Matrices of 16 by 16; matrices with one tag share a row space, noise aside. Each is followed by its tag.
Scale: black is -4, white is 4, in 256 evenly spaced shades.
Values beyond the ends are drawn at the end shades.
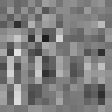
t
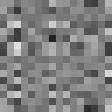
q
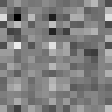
q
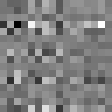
t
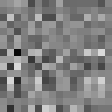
t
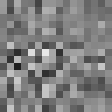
t
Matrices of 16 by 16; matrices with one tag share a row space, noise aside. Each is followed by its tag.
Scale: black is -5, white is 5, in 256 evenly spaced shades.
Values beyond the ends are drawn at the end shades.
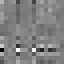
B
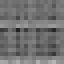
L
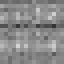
L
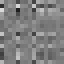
B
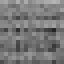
L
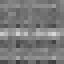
L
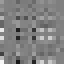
B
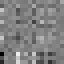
B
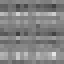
L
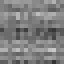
L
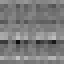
L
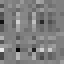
B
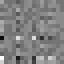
B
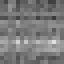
L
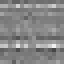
L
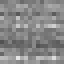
L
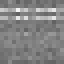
L
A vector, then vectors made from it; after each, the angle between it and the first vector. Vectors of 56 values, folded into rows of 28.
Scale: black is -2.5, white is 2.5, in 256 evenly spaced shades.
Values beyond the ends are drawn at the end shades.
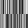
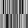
nearly parallel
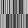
nearly parallel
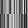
orthogonal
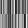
orthogonal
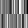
partly opposed
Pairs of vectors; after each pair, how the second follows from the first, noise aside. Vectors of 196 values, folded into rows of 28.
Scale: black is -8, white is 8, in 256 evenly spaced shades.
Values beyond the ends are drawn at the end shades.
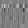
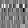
scaled up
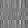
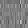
sign-scrambled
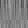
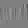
partly zeroed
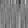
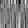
scaled up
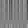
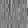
sign-scrambled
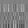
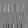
partly zeroed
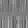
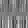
scaled up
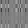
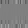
partly zeroed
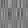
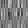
scaled up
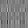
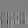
partly zeroed
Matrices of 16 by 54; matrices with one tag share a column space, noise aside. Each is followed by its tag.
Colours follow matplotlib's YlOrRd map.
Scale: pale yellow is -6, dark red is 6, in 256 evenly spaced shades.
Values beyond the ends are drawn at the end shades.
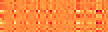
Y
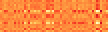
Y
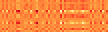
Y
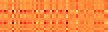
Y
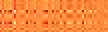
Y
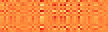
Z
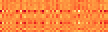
Y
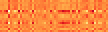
Y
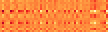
Y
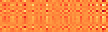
Z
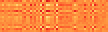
Z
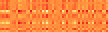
Y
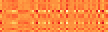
Y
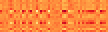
Y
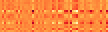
Y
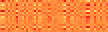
Z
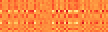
Y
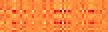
Y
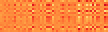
Z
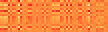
Z
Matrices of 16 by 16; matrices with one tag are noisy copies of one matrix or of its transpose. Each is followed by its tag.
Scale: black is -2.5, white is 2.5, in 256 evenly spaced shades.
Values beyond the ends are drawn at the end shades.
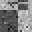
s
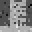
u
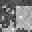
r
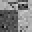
s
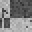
s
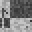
s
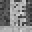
u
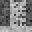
u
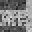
u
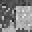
r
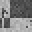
s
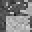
r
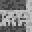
u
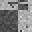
s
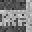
u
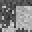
r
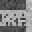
u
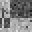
s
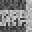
u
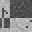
s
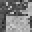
r
